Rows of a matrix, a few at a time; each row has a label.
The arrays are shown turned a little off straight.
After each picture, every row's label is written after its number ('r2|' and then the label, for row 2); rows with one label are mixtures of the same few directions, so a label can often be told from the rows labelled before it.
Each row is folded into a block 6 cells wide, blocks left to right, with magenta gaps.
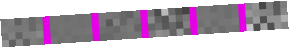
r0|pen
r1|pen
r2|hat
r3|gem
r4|pen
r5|pen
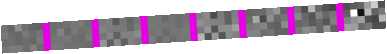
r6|gem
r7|hat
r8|pen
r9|pen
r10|pen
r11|hat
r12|gem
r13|hat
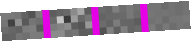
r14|hat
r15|hat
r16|pen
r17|pen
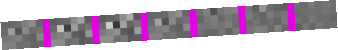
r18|hat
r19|hat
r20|hat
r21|hat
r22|gem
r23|gem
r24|pen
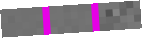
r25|hat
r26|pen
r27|hat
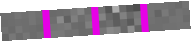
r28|pen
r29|hat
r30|gem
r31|hat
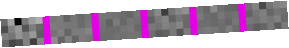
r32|gem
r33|pen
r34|hat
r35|gem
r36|gem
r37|gem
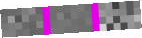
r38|hat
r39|hat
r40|pen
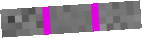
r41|hat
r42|gem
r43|pen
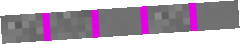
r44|hat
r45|gem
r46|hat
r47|hat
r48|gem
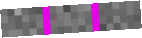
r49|gem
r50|gem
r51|pen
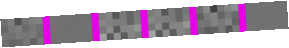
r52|gem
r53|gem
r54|pen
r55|pen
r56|gem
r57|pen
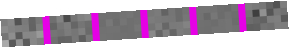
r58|pen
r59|gem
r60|hat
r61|pen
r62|hat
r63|hat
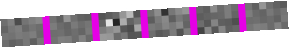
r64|gem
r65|gem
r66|hat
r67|gem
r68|pen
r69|gem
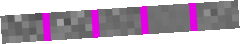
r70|gem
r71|hat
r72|gem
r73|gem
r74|hat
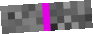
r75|hat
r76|pen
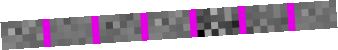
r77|hat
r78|gem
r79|hat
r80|hat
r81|pen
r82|pen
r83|hat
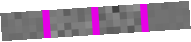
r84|gem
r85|pen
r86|gem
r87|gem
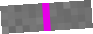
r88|pen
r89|gem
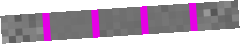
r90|pen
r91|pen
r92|pen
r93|gem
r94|hat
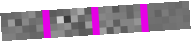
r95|hat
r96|hat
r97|pen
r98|hat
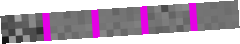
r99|pen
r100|pen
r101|pen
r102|gem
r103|pen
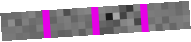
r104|hat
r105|gem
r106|hat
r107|pen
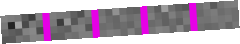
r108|hat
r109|hat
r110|gem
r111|gem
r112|gem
